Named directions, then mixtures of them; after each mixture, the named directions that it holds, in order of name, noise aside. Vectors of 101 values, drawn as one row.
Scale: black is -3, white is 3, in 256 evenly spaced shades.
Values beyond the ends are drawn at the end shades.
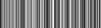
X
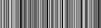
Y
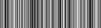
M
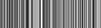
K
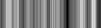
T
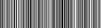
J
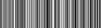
J, X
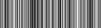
M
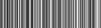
K, M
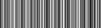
M, X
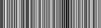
J, K, T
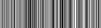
J, X, Y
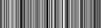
X, Y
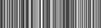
K, T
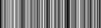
M, T, X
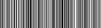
J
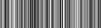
M, Y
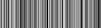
Y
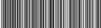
J, X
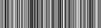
M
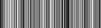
J, T, X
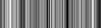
T, X, Y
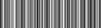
M, X
